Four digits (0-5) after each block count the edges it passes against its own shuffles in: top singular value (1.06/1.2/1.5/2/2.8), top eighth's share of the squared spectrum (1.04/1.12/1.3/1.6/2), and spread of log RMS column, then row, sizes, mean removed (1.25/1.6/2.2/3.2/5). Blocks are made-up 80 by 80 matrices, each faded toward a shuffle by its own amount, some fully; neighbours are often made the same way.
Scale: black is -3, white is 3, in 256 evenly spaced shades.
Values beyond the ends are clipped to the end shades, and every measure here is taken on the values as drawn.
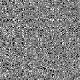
4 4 2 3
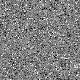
2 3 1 1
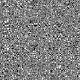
3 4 2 2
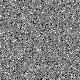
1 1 0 0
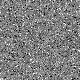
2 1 0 0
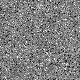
1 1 0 0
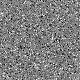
0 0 0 0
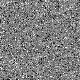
2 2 0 0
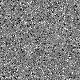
0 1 0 0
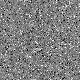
1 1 0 0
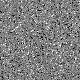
0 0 0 0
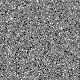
0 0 0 0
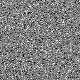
1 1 0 0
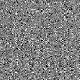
3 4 2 2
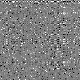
4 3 1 2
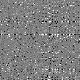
4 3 2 2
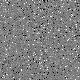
2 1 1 0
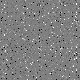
3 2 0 0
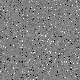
2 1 0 0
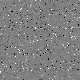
3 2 0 1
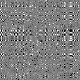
5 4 3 3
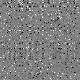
4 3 2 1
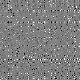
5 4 2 2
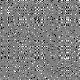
5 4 3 3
